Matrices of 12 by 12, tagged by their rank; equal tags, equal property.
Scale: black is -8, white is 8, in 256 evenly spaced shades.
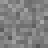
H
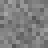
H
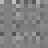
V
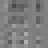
V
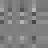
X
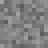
H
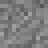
H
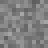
H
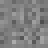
V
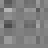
X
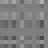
X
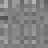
V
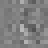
V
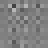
V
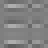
X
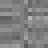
V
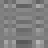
X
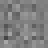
V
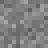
H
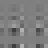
X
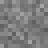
H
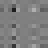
X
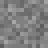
H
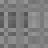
X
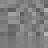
V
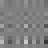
X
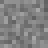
H
